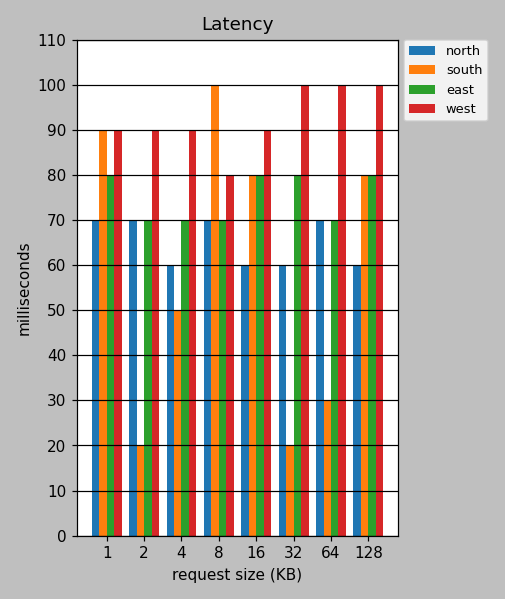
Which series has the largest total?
west
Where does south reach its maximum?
8
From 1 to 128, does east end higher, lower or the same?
the same
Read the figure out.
Title: Latency
x-axis: request size (KB), ticks 1 2 4 8 16 32 64 128
y-axis: milliseconds, ticks 0 10 20 30 40 50 60 70 80 90 100 110
Legend: north, south, east, west
Values:
north: 70 70 60 70 60 60 70 60
south: 90 20 50 100 80 20 30 80
east: 80 70 70 70 80 80 70 80
west: 90 90 90 80 90 100 100 100
